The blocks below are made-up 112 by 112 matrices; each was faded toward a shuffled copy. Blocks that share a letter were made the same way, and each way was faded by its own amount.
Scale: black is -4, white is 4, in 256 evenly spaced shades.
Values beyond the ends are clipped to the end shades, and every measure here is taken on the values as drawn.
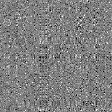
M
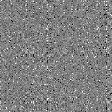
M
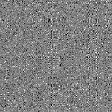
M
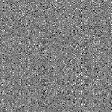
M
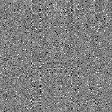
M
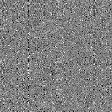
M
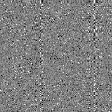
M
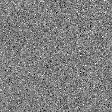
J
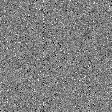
J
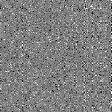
M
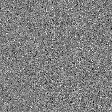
J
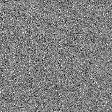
J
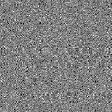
M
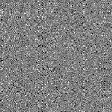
M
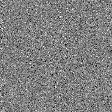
J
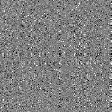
M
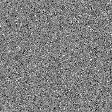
J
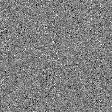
J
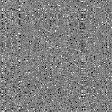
M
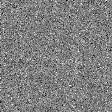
J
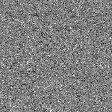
J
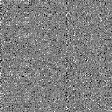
M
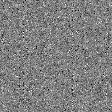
J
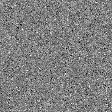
J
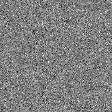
J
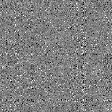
M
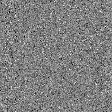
J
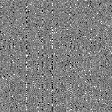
M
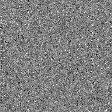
J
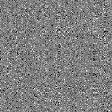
M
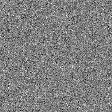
J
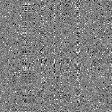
M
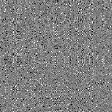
M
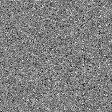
J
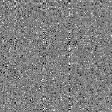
M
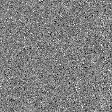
J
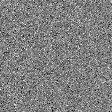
J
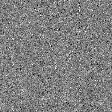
J
